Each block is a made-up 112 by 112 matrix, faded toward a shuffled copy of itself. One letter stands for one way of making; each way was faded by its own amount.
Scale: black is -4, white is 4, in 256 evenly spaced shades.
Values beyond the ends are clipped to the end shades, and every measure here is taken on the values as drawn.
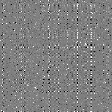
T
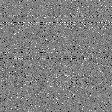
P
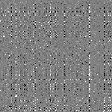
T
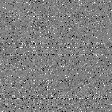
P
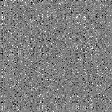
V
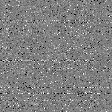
P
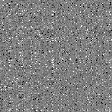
V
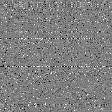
P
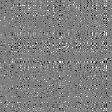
T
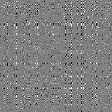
T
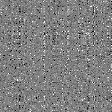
V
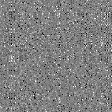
V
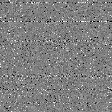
P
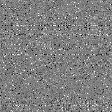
P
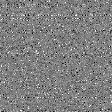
P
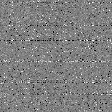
P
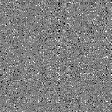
V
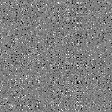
V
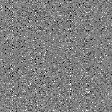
V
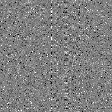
V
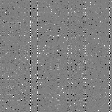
T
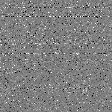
P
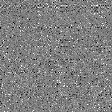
P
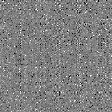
V
